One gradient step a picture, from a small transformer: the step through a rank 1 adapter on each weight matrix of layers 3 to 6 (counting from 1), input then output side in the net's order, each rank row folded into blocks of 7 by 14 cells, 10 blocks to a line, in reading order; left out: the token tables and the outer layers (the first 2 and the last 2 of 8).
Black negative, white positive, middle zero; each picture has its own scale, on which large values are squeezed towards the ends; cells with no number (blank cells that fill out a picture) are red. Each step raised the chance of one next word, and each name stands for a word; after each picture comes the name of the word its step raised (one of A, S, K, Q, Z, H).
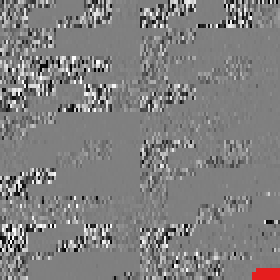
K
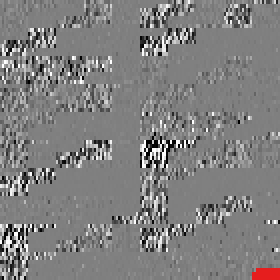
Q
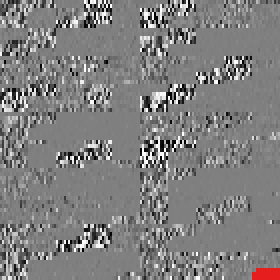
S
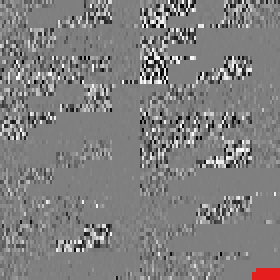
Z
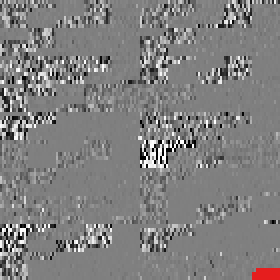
Q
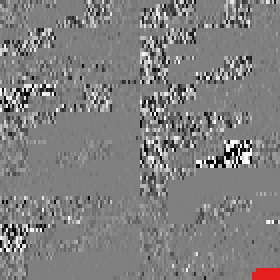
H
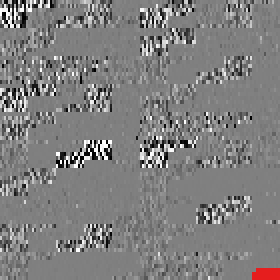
S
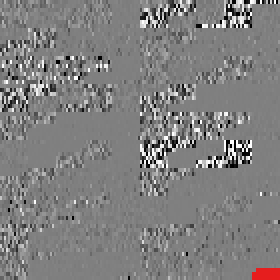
H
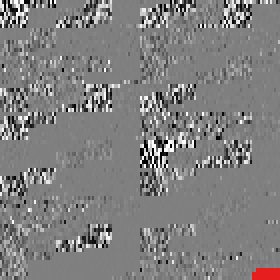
S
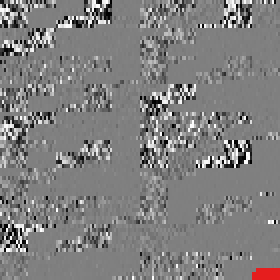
H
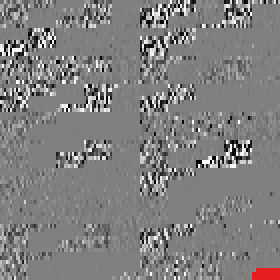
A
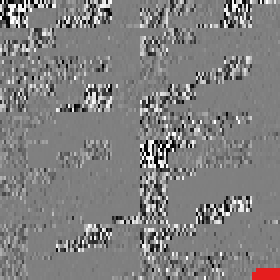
S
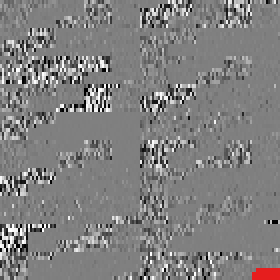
K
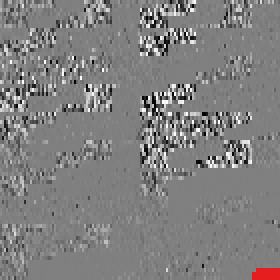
Z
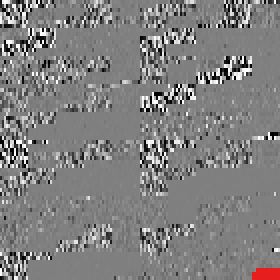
Q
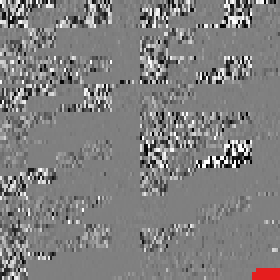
H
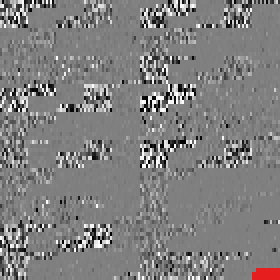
S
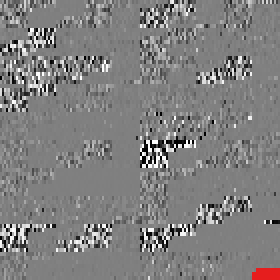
Q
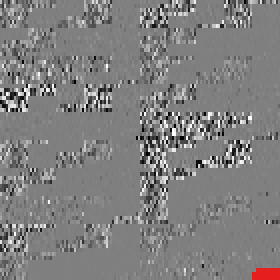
Z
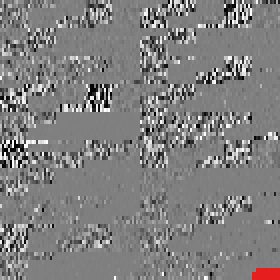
A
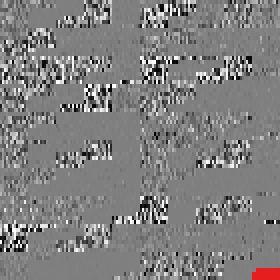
K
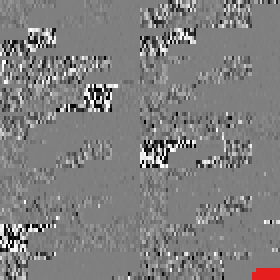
K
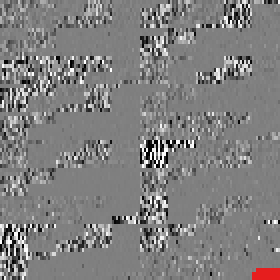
Q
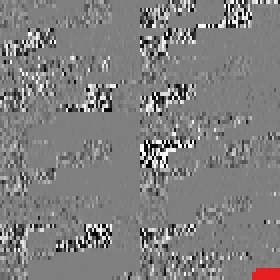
S
